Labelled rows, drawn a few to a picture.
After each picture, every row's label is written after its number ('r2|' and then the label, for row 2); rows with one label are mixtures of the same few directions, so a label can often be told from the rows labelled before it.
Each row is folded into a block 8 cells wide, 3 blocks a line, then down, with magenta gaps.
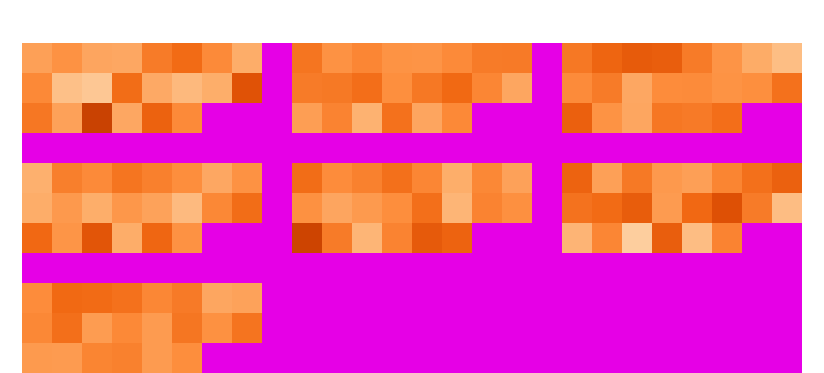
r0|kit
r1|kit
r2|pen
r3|kit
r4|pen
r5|kit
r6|pen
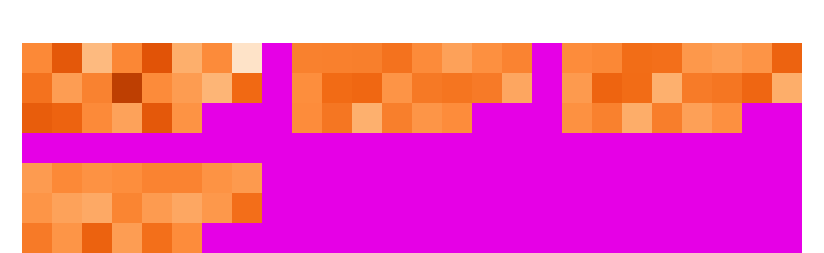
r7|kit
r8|kit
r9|kit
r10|kit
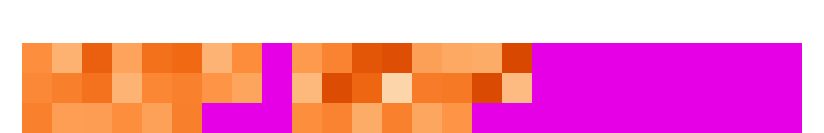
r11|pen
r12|kit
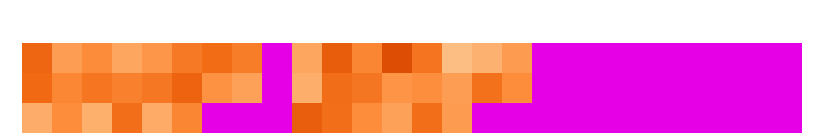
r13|kit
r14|kit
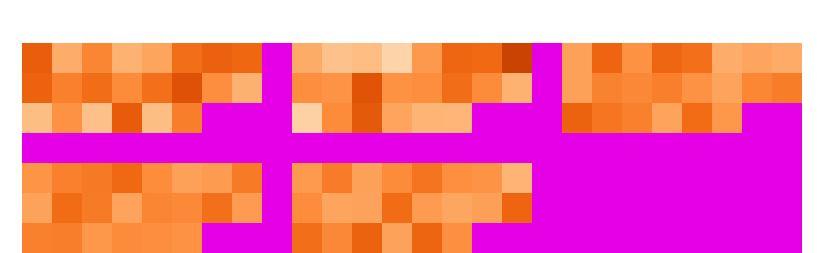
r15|kit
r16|pen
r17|kit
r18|kit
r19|kit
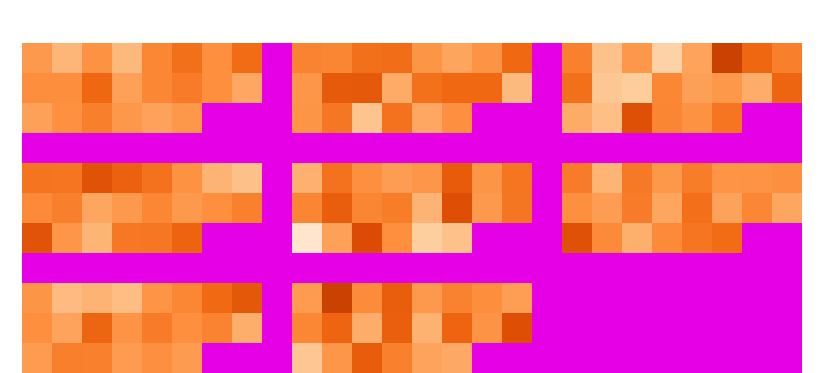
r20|pen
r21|kit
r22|kit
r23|pen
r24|pen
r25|pen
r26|pen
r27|pen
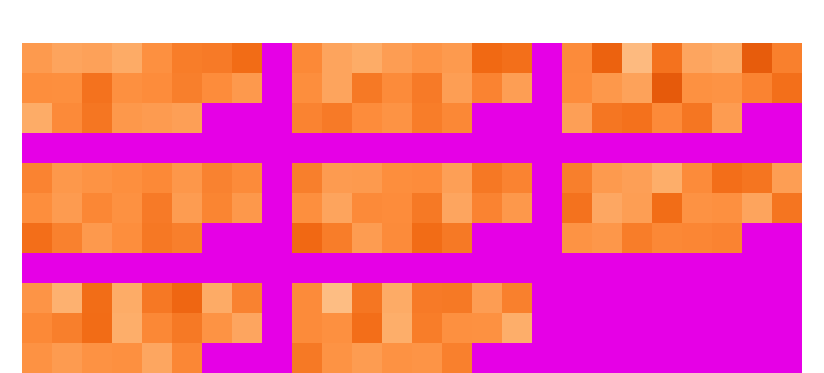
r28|pen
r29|pen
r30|pen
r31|pen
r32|pen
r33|kit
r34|pen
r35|pen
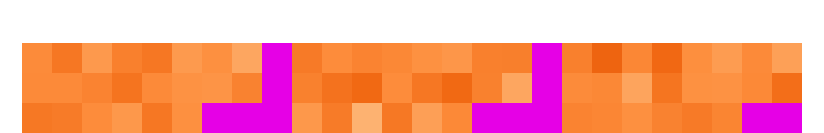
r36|kit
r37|kit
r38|pen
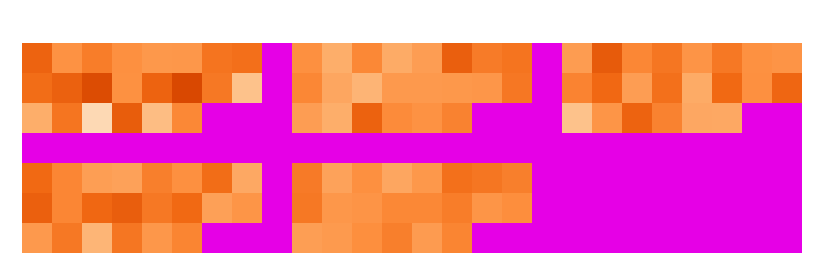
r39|kit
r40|kit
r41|pen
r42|kit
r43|kit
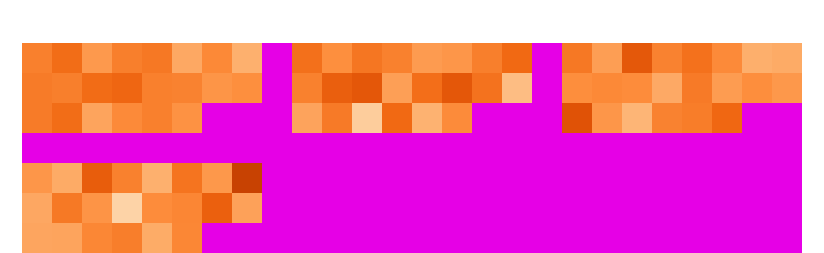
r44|kit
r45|kit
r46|pen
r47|kit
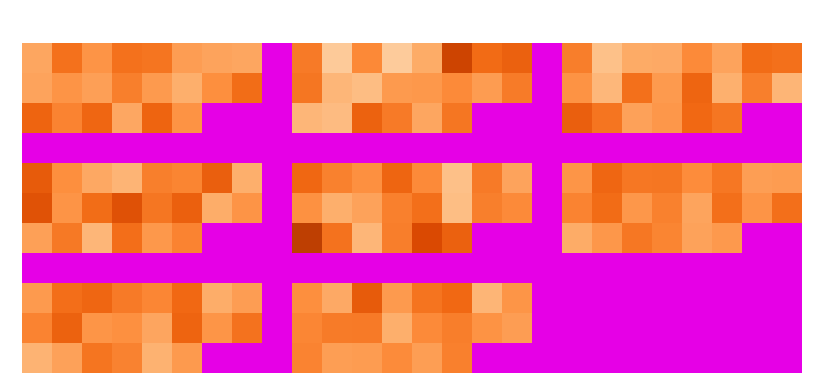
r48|kit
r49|kit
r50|pen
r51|kit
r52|pen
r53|pen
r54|pen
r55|pen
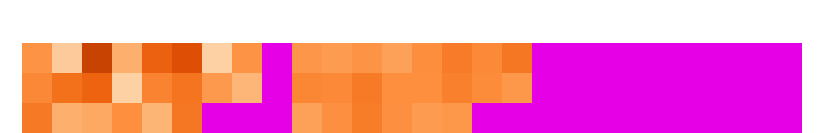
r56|pen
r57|pen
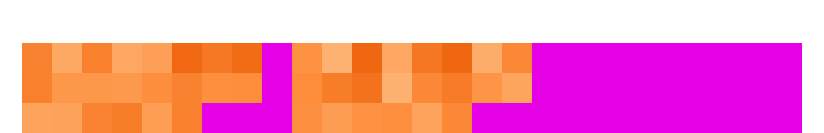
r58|kit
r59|pen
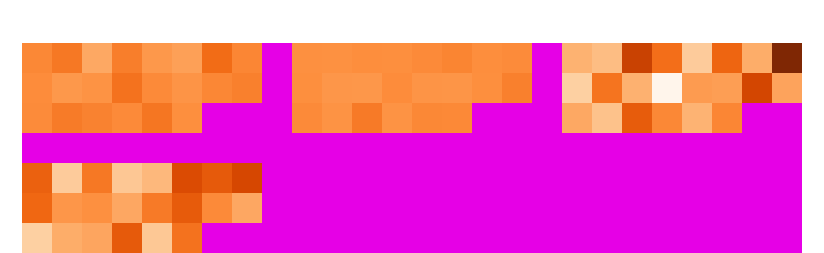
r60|pen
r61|kit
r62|kit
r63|kit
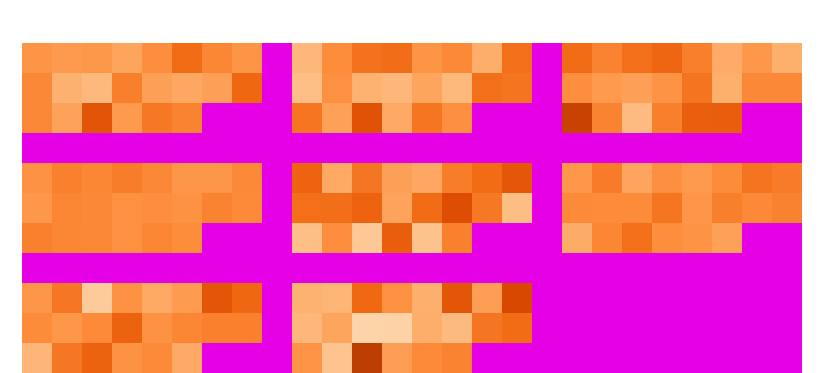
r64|kit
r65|kit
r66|pen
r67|kit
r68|kit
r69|pen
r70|pen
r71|kit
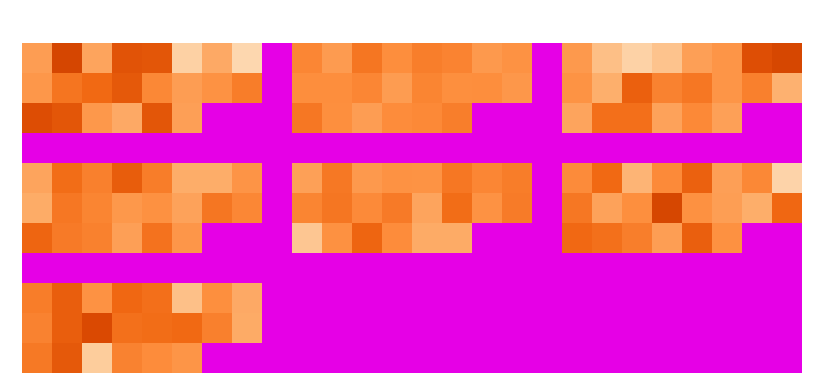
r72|kit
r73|pen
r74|pen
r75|kit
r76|pen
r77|kit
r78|kit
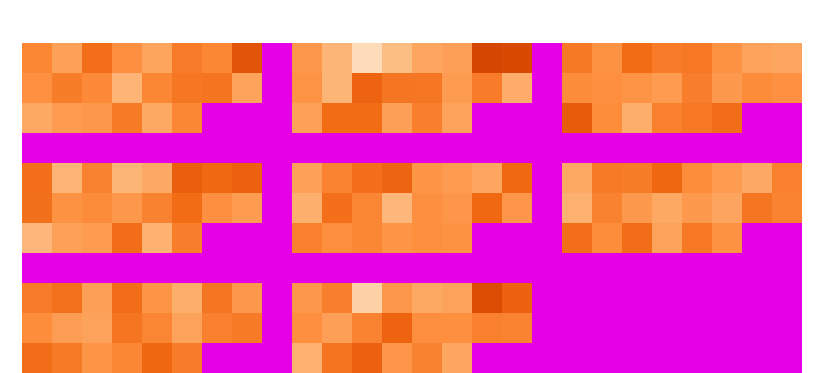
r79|kit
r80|pen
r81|pen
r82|kit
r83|kit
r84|kit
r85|pen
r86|pen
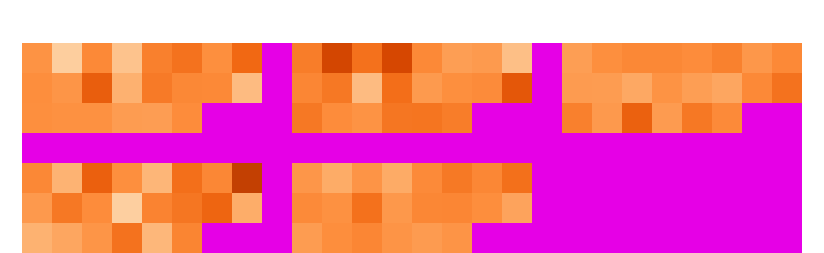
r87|pen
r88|pen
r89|kit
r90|kit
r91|pen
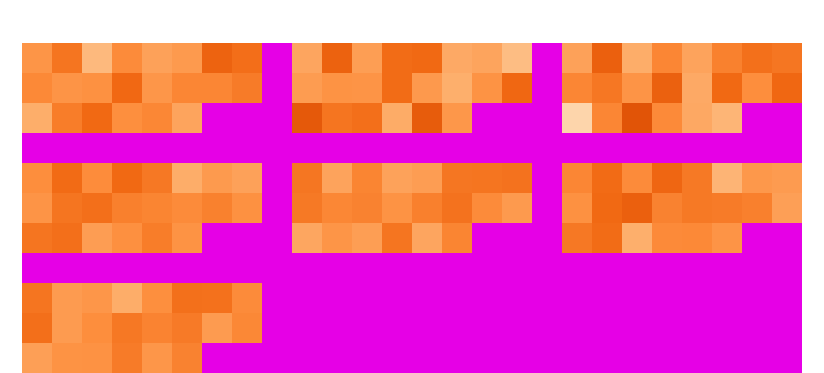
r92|pen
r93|kit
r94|pen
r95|kit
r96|kit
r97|kit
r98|kit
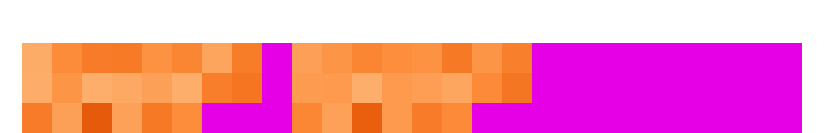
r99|kit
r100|kit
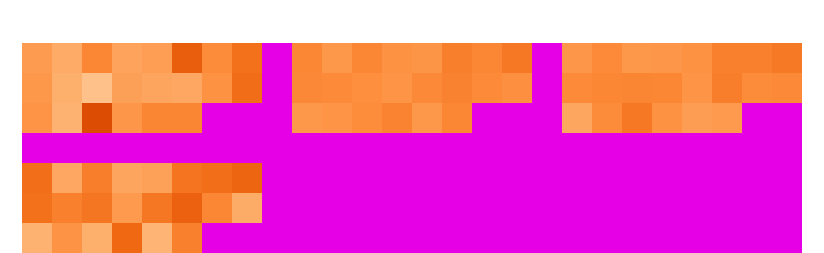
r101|kit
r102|kit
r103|pen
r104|kit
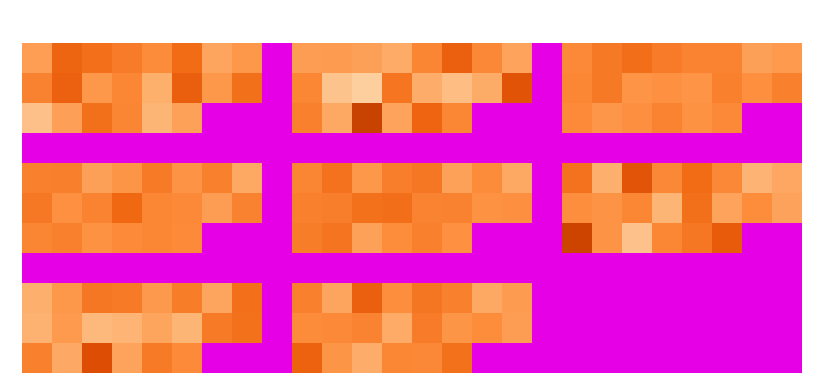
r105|pen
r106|kit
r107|pen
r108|kit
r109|kit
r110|pen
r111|kit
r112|pen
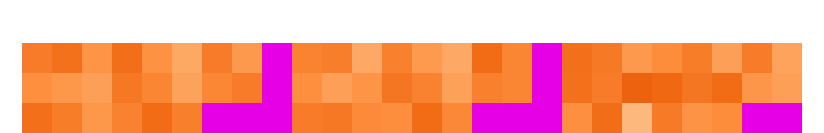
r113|pen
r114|pen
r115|kit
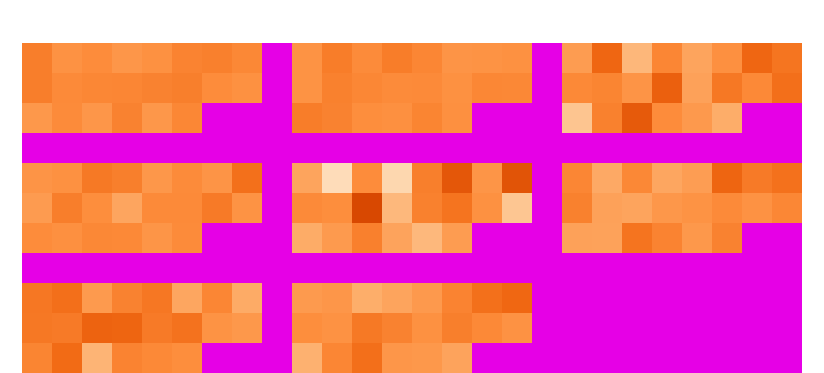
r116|kit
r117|kit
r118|pen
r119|kit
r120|pen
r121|kit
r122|kit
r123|pen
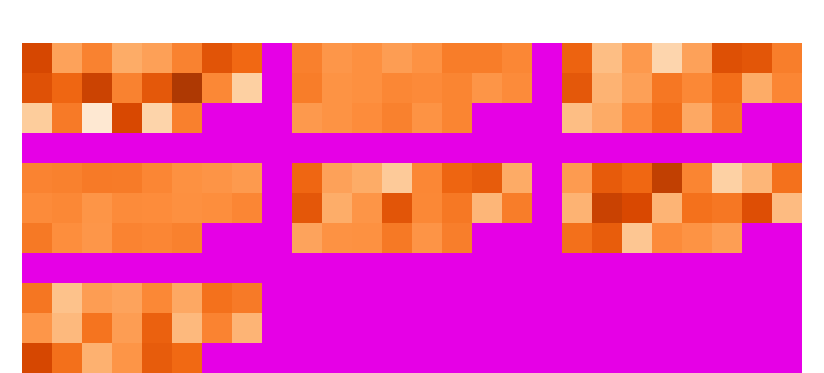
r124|kit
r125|kit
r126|kit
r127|pen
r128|kit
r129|kit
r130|pen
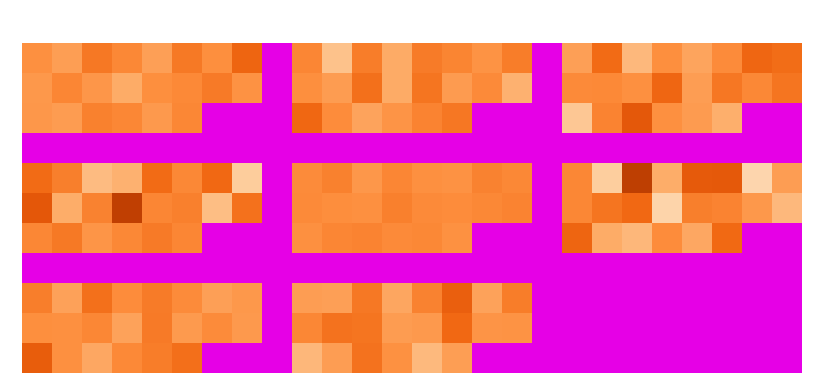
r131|kit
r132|pen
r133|pen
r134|kit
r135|pen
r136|pen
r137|pen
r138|pen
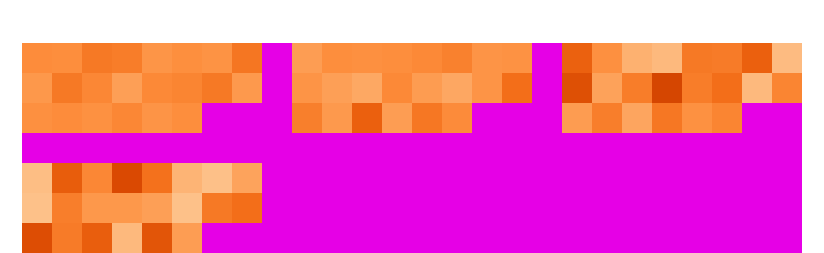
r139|kit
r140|kit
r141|kit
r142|kit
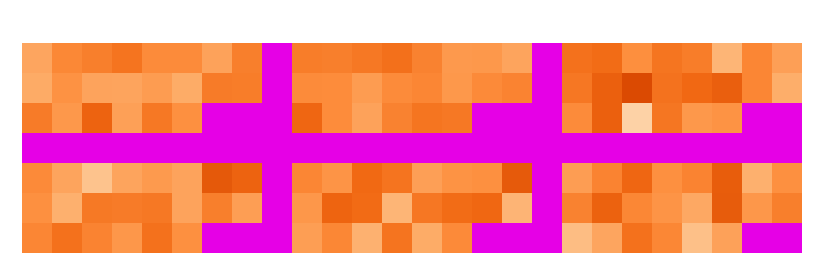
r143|kit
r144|pen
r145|kit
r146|pen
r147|kit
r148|pen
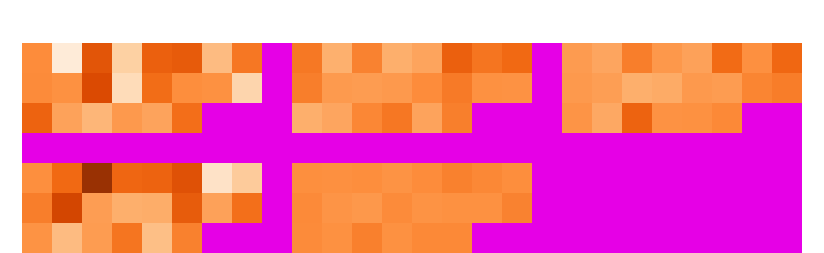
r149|pen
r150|kit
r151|kit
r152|pen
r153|kit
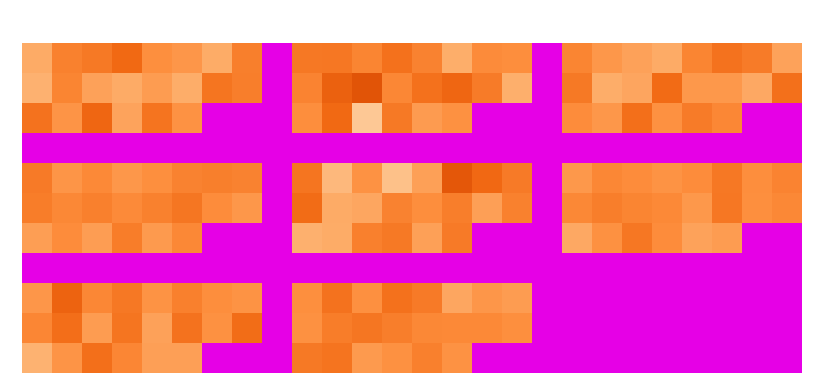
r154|kit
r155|kit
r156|kit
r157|kit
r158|kit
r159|pen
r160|pen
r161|kit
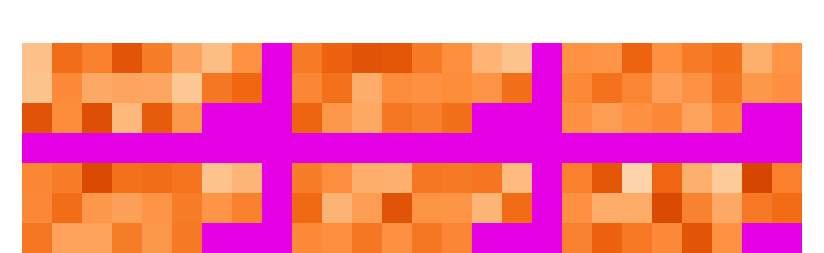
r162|kit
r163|pen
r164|pen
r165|pen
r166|kit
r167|pen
